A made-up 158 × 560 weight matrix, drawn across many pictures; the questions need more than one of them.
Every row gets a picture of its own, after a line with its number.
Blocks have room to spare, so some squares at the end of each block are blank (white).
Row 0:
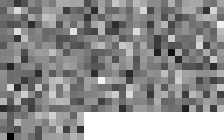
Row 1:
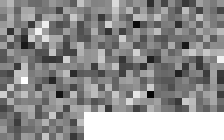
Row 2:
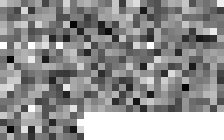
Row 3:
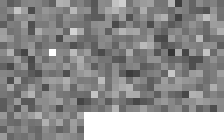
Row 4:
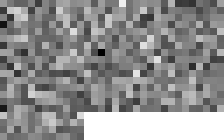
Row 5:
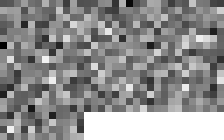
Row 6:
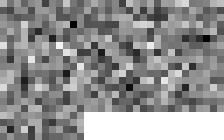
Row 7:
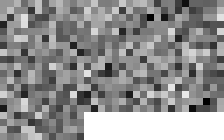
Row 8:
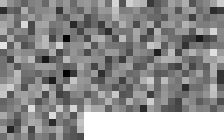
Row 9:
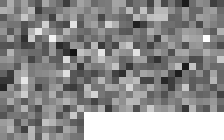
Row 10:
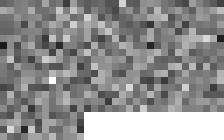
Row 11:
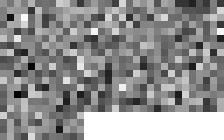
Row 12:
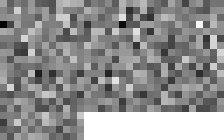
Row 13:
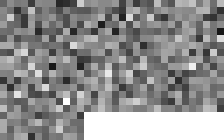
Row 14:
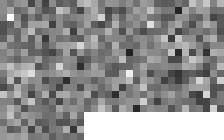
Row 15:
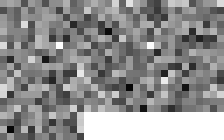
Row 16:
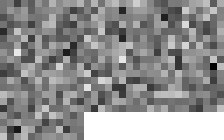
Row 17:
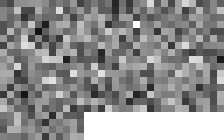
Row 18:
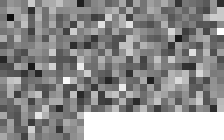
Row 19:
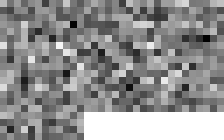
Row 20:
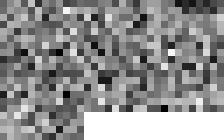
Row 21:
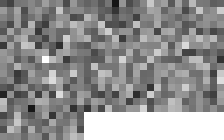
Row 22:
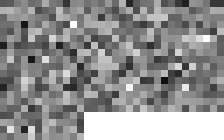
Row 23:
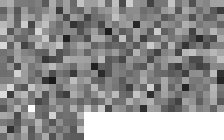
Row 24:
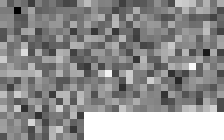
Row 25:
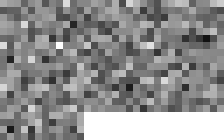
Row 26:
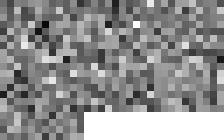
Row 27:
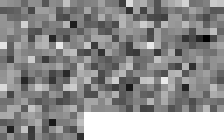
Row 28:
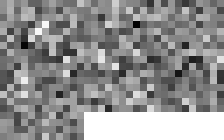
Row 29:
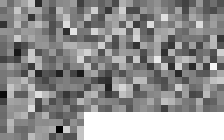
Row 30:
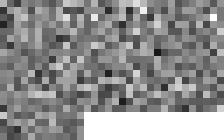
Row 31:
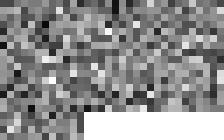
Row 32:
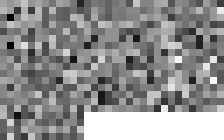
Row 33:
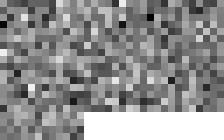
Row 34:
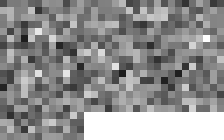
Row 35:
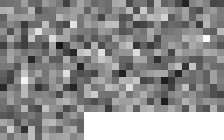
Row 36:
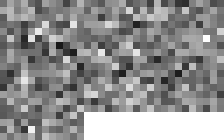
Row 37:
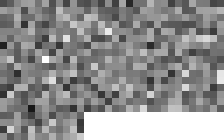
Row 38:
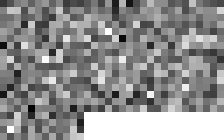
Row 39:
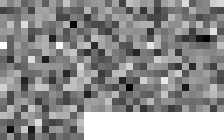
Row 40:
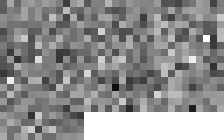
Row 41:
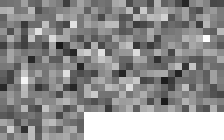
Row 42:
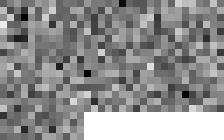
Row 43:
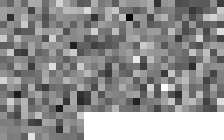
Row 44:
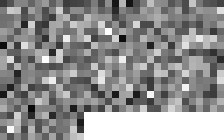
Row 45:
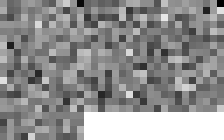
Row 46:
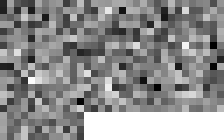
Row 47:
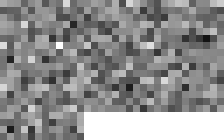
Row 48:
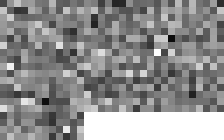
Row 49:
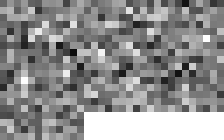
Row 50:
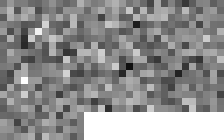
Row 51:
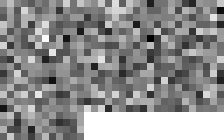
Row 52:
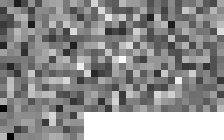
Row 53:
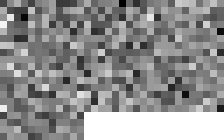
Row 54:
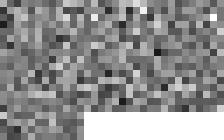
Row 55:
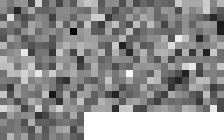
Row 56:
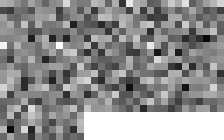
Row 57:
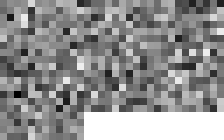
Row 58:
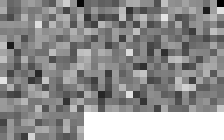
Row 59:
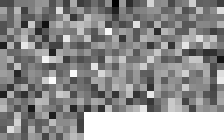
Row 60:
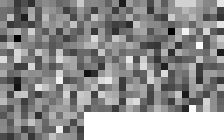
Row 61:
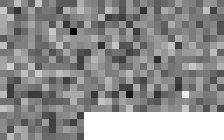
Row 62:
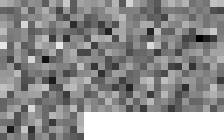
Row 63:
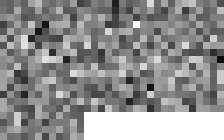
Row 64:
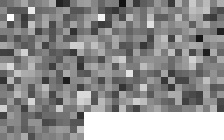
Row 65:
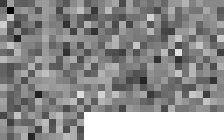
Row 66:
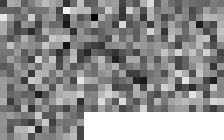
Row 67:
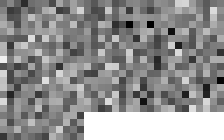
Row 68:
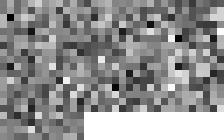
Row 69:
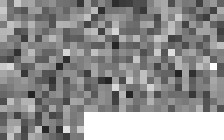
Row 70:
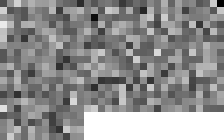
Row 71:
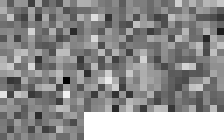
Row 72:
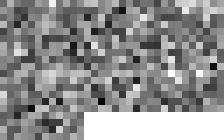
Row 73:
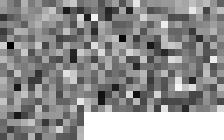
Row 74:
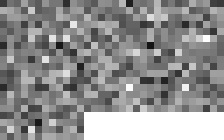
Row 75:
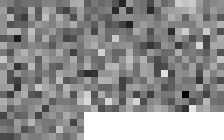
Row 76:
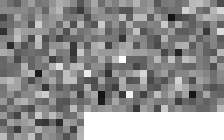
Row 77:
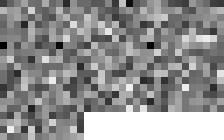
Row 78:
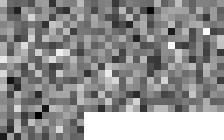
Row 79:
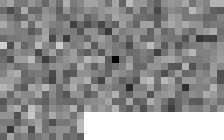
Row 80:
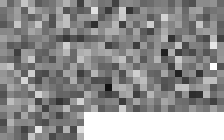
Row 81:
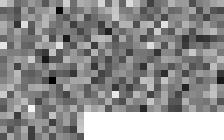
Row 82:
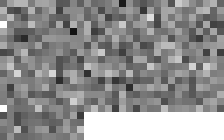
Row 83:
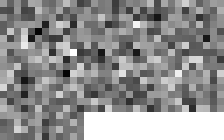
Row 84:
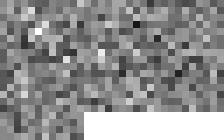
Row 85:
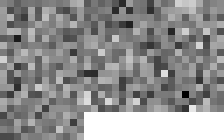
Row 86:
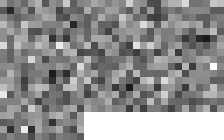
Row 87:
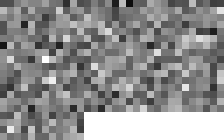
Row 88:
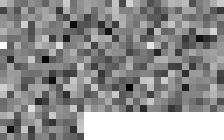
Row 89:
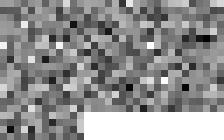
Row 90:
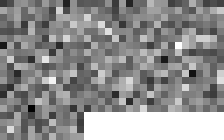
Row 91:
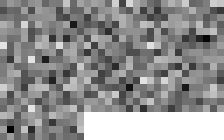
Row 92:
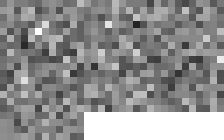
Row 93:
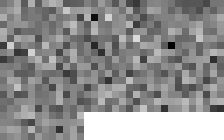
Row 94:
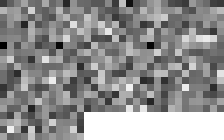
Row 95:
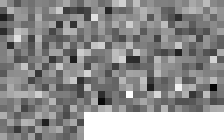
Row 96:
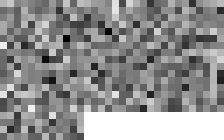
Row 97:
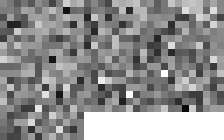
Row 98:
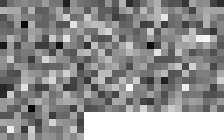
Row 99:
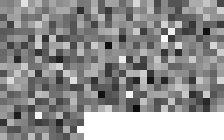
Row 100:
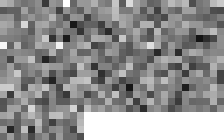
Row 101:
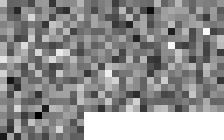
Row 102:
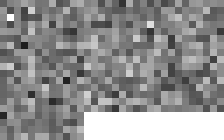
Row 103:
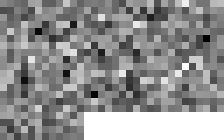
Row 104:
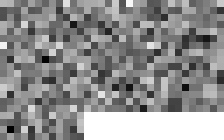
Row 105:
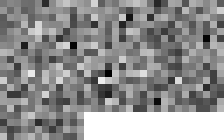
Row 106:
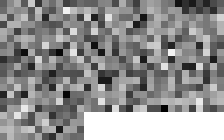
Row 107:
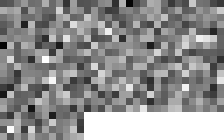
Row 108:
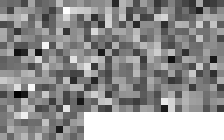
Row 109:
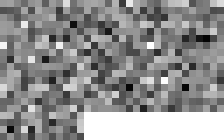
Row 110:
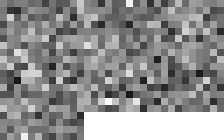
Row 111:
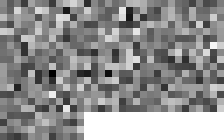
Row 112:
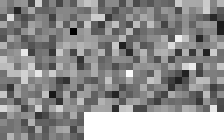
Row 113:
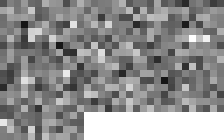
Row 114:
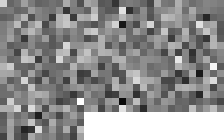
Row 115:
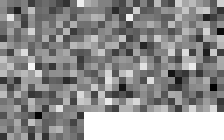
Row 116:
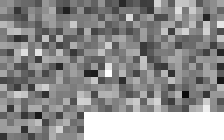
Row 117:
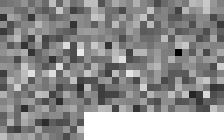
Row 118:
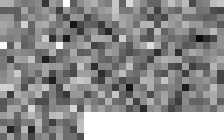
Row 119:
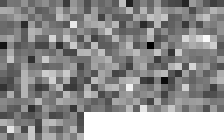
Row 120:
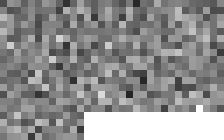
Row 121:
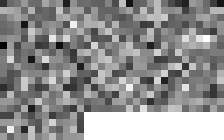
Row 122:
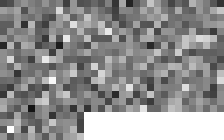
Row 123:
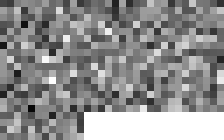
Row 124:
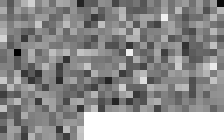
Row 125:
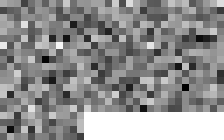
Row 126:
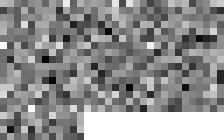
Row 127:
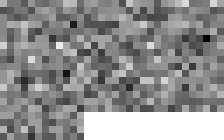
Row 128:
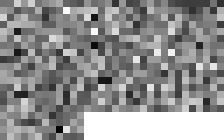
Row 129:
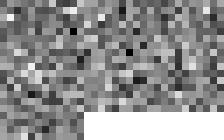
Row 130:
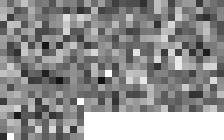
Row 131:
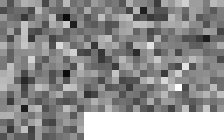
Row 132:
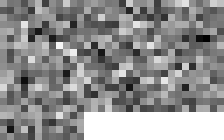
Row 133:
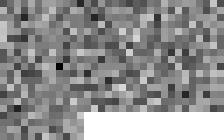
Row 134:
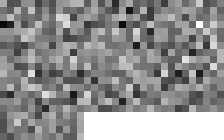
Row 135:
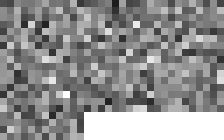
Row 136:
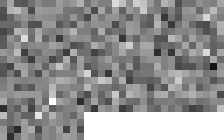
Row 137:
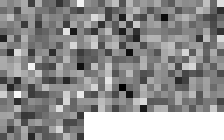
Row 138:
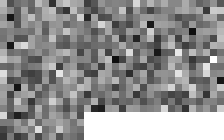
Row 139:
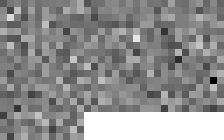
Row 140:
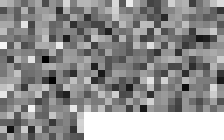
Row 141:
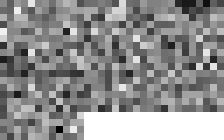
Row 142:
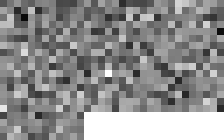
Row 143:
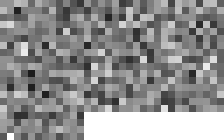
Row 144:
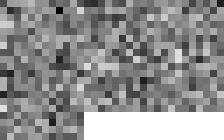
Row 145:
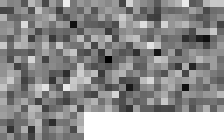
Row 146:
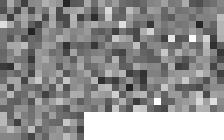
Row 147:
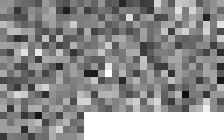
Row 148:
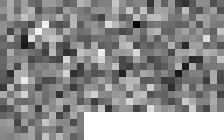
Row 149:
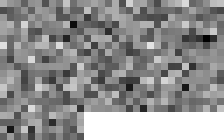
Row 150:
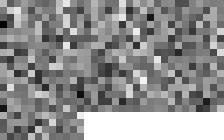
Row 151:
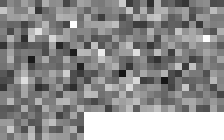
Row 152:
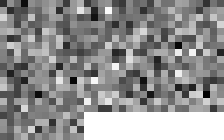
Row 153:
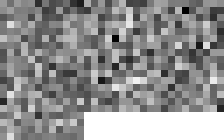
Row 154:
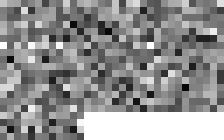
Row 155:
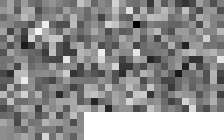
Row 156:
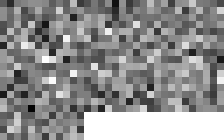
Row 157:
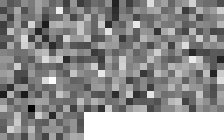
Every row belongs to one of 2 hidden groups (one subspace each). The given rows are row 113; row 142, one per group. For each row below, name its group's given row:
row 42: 142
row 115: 142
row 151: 113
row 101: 142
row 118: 113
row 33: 142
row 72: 142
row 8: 113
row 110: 142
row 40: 142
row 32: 142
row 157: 113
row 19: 113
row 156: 113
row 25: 113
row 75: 142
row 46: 142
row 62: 113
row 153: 142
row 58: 142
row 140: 113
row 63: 113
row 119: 113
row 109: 113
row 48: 142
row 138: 142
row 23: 113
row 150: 142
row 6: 113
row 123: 113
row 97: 142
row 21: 113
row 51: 113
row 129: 142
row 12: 142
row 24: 142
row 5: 113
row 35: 113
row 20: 142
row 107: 113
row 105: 142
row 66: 142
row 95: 142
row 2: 113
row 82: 142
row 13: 142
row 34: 113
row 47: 113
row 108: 142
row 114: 142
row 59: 113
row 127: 113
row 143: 142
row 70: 142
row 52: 142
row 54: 142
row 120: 142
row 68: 142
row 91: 113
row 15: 113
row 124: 142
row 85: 142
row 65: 142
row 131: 113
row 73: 142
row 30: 142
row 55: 142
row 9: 113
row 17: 113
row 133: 142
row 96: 113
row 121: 113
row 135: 113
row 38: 113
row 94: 113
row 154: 113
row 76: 142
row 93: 142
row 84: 113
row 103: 113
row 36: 113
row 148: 113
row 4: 142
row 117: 142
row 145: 113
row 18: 142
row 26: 113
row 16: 142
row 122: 113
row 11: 142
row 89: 113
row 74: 113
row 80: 142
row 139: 142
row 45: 142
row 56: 113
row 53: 142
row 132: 113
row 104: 113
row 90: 113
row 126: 113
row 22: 113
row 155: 113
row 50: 113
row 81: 113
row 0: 142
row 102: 142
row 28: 113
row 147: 142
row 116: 142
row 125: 113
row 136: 142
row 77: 113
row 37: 113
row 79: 113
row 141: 142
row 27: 113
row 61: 142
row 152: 142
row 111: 142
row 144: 142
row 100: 113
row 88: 113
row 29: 142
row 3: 142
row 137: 142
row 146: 142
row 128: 142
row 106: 142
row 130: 142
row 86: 113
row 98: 113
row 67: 142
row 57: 142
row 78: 142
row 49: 113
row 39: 113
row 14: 142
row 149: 113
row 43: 142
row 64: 142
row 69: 142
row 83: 113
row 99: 142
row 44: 113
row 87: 113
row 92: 113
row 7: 142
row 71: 142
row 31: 113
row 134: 142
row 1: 113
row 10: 113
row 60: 142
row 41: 113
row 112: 142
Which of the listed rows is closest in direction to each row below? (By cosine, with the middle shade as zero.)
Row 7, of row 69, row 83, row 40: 40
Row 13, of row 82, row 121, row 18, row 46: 82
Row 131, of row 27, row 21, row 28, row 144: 27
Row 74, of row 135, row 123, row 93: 123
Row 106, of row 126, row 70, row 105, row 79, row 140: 70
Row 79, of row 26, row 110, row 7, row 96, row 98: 96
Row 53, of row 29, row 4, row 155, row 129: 129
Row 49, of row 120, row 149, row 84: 84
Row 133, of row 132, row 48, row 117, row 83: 48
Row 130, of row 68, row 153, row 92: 153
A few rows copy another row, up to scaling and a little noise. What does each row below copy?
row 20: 106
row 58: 45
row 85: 75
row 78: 101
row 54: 30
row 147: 116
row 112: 55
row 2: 154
